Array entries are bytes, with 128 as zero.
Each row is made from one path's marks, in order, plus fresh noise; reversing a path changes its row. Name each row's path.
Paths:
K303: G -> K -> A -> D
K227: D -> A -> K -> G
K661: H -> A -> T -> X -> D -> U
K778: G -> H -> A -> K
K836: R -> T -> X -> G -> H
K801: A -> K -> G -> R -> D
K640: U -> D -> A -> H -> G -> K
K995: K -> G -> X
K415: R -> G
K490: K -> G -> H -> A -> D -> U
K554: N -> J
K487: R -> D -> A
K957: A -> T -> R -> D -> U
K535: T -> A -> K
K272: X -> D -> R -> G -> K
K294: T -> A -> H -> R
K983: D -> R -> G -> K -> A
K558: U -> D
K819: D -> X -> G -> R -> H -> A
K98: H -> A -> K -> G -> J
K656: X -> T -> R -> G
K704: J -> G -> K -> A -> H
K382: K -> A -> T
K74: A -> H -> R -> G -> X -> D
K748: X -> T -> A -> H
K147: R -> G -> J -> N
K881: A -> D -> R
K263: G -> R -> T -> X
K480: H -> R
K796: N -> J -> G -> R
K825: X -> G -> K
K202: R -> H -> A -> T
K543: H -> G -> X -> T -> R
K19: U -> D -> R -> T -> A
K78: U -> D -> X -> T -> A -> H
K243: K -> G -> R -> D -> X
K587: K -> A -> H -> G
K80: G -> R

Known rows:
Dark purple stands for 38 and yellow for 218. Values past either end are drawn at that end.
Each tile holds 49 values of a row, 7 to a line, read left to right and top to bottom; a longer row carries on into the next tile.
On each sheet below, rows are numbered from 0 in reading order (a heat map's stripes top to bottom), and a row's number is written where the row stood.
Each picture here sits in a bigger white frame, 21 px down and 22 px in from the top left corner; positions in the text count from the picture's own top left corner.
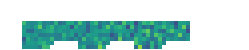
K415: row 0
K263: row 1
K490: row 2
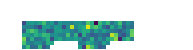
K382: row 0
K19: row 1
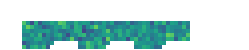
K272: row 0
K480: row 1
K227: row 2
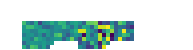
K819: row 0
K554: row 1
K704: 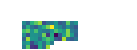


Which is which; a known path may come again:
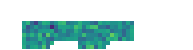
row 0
K294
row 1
K487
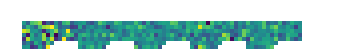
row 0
K796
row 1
K957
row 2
K272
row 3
K19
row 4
K147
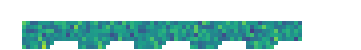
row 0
K836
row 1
K263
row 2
K543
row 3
K825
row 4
K480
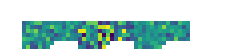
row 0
K995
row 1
K554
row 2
K80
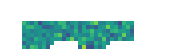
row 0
K819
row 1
K303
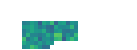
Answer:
K227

